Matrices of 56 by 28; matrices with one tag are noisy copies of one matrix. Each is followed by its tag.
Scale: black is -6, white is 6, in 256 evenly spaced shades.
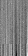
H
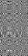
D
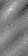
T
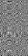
D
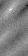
T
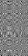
D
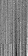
H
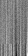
H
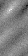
T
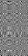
D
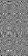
D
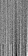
H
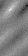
T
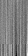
H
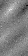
T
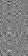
D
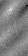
T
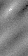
T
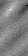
T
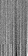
H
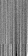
H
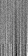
H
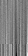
H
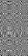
D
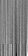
H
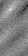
T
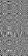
D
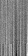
H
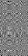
D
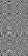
D
